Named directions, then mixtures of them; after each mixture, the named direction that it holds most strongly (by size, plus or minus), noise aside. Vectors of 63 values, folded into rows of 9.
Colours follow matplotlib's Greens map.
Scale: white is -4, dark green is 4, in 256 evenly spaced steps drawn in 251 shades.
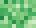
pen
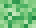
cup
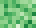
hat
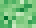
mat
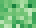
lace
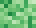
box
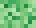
cup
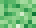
hat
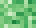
box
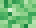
cup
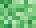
box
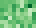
lace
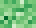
mat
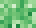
lace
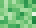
hat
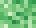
box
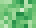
mat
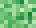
cup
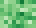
mat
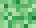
cup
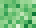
hat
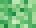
box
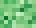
mat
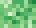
box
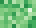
pen
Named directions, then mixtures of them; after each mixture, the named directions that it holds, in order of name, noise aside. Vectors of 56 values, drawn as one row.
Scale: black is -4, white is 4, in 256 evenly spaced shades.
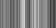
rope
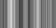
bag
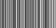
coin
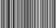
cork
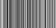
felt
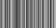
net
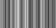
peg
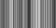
bag, cork, rope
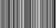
cork, rope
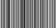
coin, cork, rope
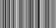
coin, peg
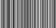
cork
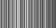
coin, felt, peg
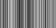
bag, coin, felt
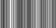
bag, cork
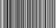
felt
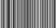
cork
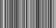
bag, cork, net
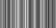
peg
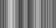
bag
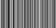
cork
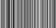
cork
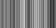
rope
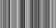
peg, rope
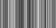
bag, felt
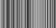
cork, felt, rope
